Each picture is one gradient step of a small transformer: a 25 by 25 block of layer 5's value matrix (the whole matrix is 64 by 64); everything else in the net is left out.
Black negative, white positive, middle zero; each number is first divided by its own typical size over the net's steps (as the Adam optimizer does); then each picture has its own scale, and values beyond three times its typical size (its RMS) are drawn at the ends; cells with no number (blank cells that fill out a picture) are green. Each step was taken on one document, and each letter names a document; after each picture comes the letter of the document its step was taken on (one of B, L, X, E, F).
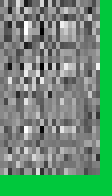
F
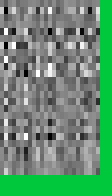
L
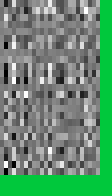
L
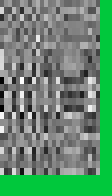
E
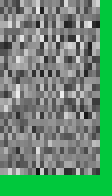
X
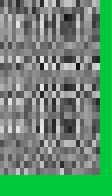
X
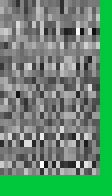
X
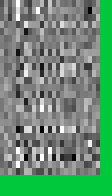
F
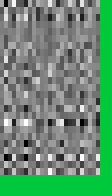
L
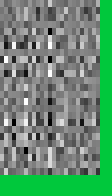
L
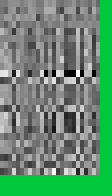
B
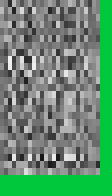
B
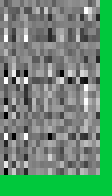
L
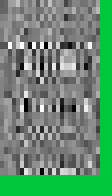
F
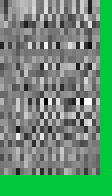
X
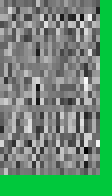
X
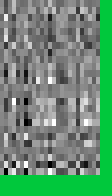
L
